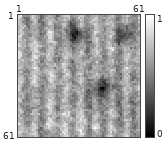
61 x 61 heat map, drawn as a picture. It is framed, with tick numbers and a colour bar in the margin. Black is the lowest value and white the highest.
Odd rows or columns: none. Grain: streaks running down. Stripes: upright, repeating 8 times. Average level on the scale: 60%. Dips: three.
